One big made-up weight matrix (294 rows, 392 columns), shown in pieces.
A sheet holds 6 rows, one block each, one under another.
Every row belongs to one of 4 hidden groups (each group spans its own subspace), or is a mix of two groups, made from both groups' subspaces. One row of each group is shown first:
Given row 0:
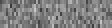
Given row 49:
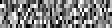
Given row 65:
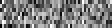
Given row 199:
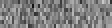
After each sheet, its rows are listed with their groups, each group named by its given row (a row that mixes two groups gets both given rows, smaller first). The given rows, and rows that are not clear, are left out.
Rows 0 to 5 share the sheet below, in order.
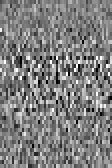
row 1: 49
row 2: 199
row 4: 199
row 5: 199
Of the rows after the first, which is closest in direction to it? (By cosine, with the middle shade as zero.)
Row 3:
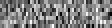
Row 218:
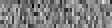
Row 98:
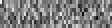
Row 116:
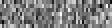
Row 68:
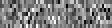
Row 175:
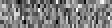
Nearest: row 68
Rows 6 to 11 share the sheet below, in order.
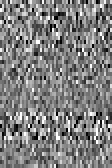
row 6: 65
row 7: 65
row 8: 49
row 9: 199
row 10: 65 and 199
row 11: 65 and 199
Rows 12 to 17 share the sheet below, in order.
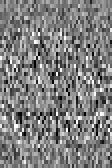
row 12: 0
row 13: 0 and 199
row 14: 0
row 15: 65
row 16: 199
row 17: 199
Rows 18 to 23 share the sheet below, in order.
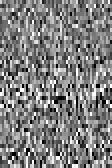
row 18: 49
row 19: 0 and 199
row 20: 65
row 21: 65
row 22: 0
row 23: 49
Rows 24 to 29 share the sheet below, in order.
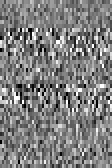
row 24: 0 and 199
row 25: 0 and 65
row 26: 65
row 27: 199
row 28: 65
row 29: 49
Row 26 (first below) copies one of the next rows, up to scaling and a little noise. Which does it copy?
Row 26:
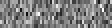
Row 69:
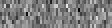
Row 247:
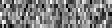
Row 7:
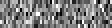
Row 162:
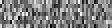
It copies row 7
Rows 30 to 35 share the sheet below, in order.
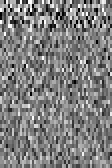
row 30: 0 and 65
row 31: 65 and 199
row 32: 49
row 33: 0 and 65
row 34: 199
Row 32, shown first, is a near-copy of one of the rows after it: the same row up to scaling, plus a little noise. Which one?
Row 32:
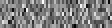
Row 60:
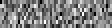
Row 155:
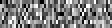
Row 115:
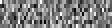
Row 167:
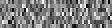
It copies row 167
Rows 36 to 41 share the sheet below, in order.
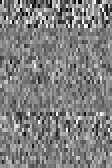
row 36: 65 and 199
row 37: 0
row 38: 0
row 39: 49
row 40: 199
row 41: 65 and 199
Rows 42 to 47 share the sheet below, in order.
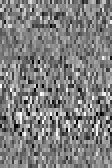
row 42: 65
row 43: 0 and 199
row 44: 199
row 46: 199
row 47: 199
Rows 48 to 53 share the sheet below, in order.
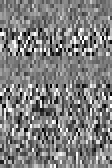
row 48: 0
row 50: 0
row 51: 65
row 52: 0 and 199
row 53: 65
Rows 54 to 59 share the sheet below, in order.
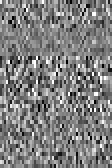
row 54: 49
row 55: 49
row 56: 0 and 65
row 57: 0
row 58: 0 and 49
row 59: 65
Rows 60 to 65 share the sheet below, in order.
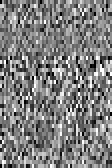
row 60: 49
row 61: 49
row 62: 49 and 65
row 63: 0 and 65
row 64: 65
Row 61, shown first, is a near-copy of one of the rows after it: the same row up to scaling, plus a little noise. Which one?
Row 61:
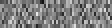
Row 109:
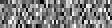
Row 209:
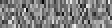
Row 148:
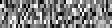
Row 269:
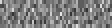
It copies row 109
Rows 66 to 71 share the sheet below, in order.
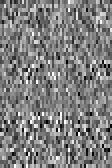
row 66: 0 and 65
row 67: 199
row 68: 0 and 49
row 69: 65
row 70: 0 and 199
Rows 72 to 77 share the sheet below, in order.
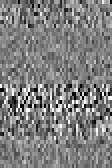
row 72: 199
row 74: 49
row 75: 49
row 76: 65
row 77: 199
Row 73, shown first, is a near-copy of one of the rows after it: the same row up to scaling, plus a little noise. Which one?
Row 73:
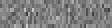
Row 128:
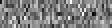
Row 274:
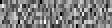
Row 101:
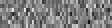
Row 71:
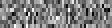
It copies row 71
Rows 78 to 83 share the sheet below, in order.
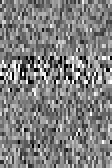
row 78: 65
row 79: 0 and 65
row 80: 199
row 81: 0 and 65
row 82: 0 and 65
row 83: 199
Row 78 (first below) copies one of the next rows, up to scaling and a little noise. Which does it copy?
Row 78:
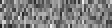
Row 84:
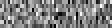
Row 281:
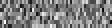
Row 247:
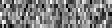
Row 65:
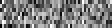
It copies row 65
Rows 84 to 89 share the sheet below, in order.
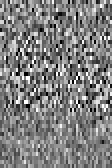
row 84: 65
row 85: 49
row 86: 0
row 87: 0 and 65
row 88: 65
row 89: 199
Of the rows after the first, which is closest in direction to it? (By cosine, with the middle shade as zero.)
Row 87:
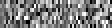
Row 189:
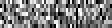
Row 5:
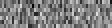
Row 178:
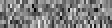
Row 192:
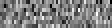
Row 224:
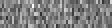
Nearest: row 178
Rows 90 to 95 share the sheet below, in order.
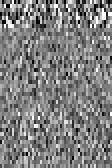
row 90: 65
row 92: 199
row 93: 0
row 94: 199
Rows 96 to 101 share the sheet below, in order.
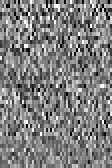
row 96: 49 and 65
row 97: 0
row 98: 49
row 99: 199
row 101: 49
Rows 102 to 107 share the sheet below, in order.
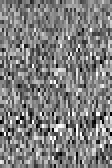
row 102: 0 and 199
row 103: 0 and 65
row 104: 65
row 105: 199
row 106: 65
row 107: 65
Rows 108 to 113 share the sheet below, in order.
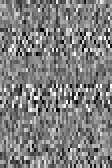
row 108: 199
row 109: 49
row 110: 65
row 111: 199
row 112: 0
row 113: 0
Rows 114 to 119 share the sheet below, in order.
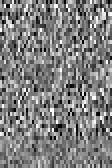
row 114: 65
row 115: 49
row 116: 65
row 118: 65
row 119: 0
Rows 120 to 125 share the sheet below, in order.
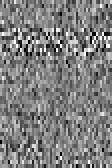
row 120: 65
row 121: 49
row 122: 65
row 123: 0
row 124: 199
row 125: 0 and 49
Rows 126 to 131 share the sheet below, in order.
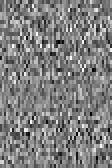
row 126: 0
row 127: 49 and 65
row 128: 49
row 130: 0
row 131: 65
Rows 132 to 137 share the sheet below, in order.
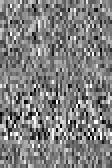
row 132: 0
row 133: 0
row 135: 0
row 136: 0
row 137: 199
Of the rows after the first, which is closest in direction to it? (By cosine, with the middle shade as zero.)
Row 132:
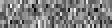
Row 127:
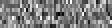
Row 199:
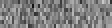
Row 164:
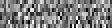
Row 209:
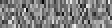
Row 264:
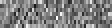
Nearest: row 164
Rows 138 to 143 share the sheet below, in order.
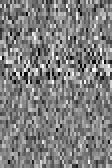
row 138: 65
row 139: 0
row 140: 49
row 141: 199
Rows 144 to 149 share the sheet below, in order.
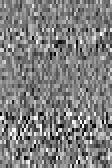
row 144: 199
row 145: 65
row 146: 65 and 199
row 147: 49 and 199
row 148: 49
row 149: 0
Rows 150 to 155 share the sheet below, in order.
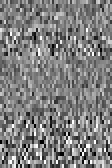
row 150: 65
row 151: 0
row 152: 199
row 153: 65
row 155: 49
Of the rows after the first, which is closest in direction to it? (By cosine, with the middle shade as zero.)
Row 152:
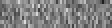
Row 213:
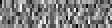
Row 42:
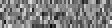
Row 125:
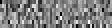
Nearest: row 213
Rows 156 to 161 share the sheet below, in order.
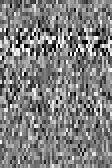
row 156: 0 and 199
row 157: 0
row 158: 49 and 65
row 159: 0
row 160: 199
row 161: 49
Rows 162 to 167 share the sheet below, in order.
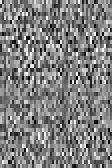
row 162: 65
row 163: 49
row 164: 0 and 49
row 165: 0
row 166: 0
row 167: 49
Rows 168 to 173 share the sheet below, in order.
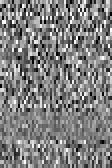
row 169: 199
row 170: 199
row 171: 49
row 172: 49 and 65
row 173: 199
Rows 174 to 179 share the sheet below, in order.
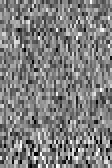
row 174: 0
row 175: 199
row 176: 199
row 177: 65
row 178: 0
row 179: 199
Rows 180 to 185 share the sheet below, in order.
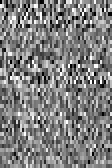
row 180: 49
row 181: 65
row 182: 0
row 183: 199
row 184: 199
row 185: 49
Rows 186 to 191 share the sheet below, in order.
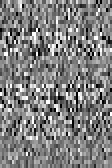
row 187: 0
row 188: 0
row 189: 65 and 199
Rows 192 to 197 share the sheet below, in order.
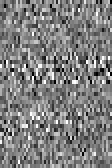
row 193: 0 and 199
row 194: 49 and 65
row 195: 0
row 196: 65 and 199
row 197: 49
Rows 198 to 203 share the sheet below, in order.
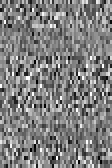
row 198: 65
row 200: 0 and 65
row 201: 49
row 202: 65
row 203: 0
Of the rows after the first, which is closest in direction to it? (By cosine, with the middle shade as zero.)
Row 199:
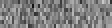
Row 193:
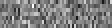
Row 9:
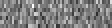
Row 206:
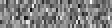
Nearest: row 206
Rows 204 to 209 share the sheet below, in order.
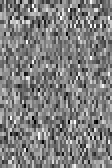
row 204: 0
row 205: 65
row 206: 0
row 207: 199
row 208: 0
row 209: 49
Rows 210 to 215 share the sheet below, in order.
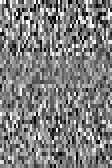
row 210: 0
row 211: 49
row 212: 65
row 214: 0
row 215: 65
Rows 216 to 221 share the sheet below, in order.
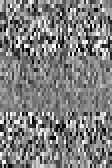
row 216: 0
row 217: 0
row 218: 199
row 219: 199
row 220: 0 and 65
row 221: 65
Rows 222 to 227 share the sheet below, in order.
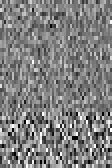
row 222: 65
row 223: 0
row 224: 199
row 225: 49
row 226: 49
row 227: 49
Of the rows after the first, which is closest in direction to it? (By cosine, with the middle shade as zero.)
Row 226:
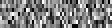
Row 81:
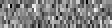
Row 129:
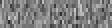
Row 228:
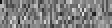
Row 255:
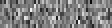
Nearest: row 129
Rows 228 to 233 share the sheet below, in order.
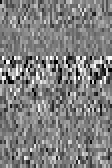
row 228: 49
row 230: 65
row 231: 0
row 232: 0 and 199
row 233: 0
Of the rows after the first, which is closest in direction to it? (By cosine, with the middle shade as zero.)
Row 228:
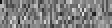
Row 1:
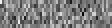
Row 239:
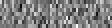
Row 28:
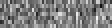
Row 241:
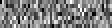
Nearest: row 241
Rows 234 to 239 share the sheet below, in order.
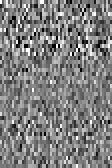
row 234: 49
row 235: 0
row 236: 65
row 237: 0 and 199
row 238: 49
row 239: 49 and 199
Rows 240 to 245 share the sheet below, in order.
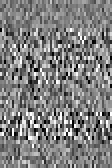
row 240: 65
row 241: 49
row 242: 199
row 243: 199
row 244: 199
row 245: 0 and 199
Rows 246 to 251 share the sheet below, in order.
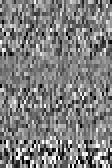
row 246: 65 and 199
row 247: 65
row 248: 0
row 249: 49
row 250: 65
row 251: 0
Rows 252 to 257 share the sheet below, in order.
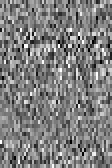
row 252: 65
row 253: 0 and 49
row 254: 65
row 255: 0
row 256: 0 and 199
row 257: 49
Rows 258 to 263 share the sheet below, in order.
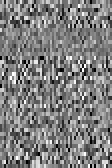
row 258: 0
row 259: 49
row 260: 49
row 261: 49
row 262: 0
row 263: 0 and 65
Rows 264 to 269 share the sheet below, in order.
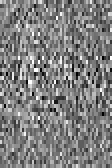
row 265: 199
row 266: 199
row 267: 65
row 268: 199
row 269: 49
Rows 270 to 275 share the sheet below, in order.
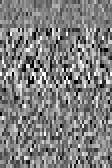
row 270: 65
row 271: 0 and 65
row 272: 49 and 199
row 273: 199
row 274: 49
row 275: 0
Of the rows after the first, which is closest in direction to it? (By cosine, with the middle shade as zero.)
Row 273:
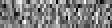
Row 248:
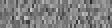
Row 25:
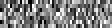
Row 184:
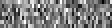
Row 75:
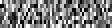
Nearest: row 184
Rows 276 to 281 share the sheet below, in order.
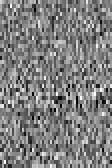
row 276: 0
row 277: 65
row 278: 49
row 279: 65
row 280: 199
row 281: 65
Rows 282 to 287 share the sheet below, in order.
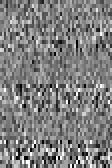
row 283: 65
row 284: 0 and 199
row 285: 199
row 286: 65 and 199
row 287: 0
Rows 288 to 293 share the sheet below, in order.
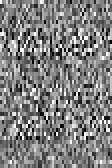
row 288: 49
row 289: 49
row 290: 199
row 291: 0 and 199
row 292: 49
